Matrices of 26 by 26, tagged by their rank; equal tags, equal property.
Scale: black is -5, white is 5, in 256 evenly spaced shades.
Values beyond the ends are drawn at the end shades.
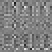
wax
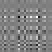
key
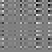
key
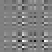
key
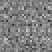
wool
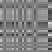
key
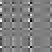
key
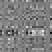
wax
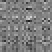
wax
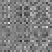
wax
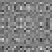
wax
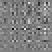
wax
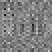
wool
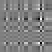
key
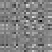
wax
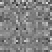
wool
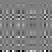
key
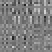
wax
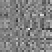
wool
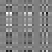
key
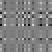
key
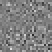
wool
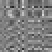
wax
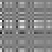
key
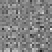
wool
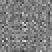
wool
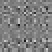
wax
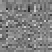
wool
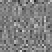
wool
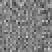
wool
